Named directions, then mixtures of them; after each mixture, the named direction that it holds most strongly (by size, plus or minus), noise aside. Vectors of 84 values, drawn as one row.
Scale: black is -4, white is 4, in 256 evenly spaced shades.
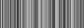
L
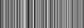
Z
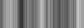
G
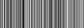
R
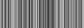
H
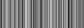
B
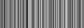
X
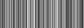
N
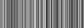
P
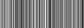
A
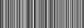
Z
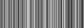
N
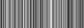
B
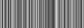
H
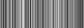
R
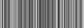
H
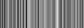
N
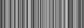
X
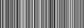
Z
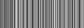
X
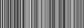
L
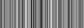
B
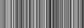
A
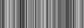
G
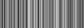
X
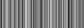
B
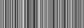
N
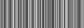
X
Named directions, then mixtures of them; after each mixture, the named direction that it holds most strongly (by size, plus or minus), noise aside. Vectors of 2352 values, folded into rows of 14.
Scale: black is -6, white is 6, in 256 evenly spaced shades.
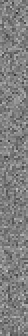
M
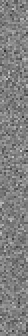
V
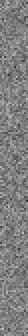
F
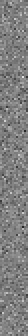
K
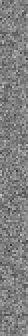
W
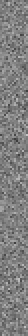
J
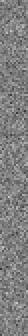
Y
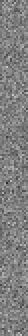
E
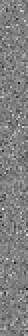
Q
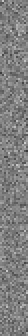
M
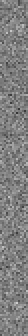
Y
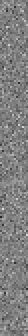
Q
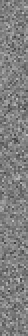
J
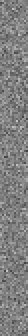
V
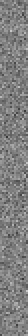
Y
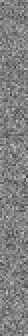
Y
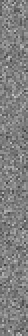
E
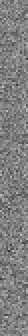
W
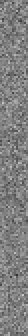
M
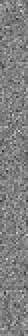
Q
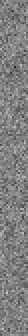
F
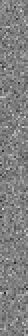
Q
